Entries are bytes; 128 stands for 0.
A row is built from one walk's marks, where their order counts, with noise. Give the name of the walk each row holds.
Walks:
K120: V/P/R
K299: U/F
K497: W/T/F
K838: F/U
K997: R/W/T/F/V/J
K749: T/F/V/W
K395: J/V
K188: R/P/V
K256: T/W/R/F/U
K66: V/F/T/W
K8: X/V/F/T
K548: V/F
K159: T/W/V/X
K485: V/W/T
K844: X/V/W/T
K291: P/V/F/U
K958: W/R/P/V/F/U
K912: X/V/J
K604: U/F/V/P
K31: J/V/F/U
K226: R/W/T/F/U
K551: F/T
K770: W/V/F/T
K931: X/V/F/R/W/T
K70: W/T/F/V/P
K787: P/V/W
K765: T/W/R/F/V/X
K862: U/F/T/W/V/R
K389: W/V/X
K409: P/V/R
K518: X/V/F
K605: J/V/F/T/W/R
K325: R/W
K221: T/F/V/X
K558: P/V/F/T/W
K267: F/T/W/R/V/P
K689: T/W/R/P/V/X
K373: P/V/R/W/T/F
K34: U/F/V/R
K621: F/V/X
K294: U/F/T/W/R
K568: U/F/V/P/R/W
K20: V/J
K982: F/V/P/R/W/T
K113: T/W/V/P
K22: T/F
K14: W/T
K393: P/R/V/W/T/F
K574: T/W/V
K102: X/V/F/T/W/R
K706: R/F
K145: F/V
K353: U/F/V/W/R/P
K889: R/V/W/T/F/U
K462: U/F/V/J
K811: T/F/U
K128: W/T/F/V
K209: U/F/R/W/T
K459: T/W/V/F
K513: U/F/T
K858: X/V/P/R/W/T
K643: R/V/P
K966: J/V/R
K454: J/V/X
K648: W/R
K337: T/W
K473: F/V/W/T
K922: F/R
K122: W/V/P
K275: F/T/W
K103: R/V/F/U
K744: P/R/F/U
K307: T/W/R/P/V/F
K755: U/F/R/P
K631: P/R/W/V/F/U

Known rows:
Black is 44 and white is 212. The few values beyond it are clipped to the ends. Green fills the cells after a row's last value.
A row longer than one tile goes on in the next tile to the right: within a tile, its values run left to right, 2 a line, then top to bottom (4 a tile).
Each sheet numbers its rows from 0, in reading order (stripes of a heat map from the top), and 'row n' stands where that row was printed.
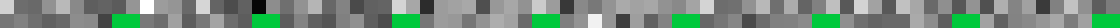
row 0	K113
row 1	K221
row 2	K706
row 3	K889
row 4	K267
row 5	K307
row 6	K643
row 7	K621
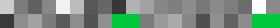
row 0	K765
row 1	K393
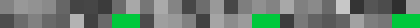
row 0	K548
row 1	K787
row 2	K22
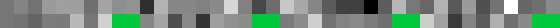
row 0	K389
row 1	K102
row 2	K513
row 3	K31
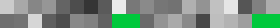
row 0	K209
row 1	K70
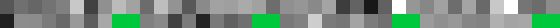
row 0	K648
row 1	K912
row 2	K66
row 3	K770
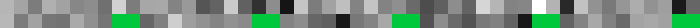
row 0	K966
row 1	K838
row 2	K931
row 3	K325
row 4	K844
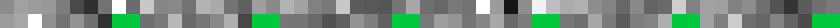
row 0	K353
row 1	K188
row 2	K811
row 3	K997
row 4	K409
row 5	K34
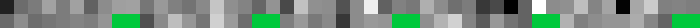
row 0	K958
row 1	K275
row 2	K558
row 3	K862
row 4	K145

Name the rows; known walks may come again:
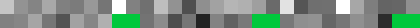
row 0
K373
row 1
K912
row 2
K574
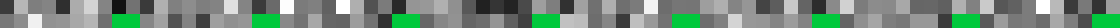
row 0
K473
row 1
K102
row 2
K159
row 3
K299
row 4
K605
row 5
K838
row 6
K749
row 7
K459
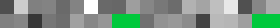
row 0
K103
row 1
K70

